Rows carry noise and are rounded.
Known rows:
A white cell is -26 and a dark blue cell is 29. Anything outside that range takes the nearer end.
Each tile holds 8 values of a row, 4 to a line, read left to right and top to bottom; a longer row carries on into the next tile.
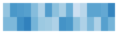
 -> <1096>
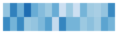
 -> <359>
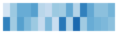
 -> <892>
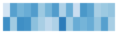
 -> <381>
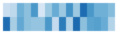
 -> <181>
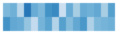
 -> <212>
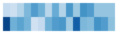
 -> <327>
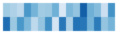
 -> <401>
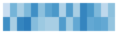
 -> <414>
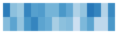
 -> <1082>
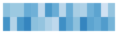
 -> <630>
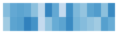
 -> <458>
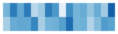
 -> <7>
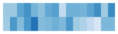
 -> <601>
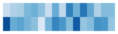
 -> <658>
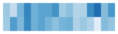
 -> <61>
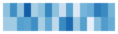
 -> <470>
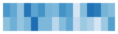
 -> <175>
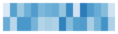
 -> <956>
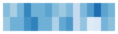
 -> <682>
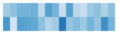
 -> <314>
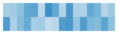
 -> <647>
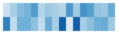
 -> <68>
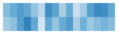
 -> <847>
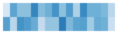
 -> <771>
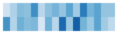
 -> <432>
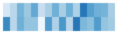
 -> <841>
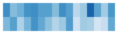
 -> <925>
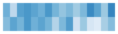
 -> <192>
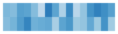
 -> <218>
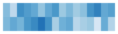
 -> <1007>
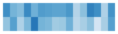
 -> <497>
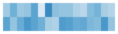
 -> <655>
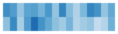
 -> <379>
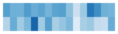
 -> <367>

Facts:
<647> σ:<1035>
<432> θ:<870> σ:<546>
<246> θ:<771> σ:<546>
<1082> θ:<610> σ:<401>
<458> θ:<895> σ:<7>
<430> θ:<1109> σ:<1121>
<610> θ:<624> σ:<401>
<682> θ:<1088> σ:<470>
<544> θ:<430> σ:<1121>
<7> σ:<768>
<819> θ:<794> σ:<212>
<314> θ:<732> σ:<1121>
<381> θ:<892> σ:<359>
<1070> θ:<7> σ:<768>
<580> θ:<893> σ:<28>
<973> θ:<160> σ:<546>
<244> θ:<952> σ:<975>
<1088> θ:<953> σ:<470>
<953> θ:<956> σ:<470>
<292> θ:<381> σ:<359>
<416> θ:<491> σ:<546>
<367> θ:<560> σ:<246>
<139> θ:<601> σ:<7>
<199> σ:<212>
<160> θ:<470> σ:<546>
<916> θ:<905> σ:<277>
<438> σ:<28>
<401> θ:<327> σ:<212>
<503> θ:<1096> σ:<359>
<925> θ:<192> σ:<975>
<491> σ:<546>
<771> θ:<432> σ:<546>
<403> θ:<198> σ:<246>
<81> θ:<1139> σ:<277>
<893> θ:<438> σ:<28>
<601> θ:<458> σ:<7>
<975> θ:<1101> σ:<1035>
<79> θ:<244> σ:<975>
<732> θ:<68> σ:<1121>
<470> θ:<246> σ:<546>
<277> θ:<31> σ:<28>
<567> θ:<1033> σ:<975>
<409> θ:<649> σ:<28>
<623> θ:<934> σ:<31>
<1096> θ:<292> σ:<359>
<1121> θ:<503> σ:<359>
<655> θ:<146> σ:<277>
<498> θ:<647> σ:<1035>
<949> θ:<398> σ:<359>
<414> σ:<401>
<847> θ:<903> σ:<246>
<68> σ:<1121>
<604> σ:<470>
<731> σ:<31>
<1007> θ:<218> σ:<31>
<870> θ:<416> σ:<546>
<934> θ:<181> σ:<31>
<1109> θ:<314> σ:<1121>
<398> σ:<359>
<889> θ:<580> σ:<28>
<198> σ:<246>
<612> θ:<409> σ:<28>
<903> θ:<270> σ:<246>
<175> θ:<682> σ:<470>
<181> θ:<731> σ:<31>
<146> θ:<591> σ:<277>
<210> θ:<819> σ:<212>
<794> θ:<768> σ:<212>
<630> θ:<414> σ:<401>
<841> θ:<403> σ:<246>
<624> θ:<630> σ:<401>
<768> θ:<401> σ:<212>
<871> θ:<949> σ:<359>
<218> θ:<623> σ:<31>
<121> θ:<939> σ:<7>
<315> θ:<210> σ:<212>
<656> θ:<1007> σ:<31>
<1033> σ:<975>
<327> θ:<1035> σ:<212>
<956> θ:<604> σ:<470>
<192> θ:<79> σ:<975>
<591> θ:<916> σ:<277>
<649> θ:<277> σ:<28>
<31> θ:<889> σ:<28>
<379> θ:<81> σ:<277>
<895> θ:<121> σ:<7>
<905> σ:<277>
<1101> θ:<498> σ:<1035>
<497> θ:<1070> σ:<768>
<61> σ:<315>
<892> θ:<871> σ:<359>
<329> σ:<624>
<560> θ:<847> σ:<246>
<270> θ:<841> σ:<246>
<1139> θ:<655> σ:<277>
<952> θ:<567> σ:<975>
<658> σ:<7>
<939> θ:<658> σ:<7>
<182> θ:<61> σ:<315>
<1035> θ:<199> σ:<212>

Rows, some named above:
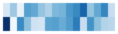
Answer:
<491>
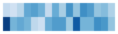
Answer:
<327>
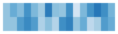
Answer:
<1088>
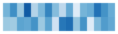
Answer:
<470>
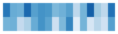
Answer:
<975>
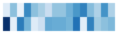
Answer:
<398>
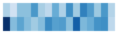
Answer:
<731>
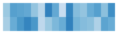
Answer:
<458>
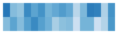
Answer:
<1082>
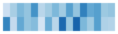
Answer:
<432>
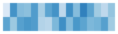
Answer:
<121>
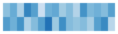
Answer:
<28>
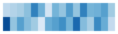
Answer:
<870>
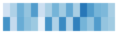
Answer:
<841>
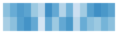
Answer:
<847>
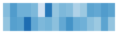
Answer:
<1139>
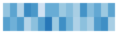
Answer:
<28>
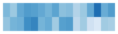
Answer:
<160>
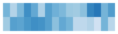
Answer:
<409>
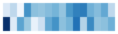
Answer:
<199>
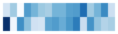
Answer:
<491>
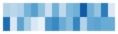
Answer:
<198>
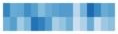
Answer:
<656>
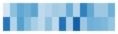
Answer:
<892>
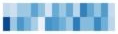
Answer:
<403>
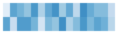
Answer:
<270>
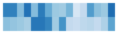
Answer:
<1121>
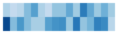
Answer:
<580>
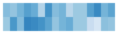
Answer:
<81>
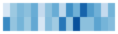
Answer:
<939>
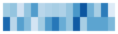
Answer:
<905>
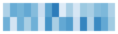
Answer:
<246>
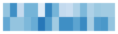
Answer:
<277>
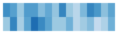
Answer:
<379>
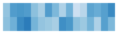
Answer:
<1096>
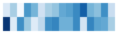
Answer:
<438>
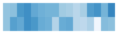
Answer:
<503>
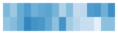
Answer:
<430>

